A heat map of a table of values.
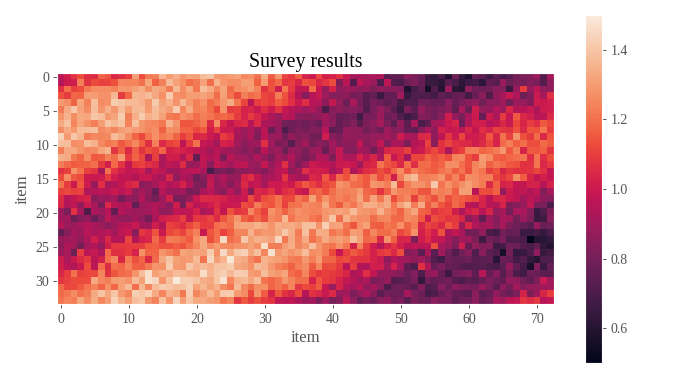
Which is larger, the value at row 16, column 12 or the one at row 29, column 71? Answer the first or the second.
the first
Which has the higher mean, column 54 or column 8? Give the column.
8
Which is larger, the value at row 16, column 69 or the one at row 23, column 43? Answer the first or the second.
the second
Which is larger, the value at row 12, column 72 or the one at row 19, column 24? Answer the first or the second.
the first
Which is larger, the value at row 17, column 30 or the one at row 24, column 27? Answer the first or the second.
the second
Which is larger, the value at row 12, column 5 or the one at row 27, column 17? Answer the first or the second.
the second
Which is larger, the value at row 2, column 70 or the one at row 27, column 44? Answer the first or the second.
the second
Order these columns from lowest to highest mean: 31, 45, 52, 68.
68, 52, 45, 31
